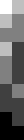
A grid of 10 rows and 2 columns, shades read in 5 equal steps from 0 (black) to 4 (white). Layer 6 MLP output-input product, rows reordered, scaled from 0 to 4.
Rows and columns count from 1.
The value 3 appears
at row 1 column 2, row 2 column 1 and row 4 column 1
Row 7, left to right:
1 2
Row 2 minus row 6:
1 1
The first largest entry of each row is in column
1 1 1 1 1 1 2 1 2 1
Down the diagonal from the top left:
4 2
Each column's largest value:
4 3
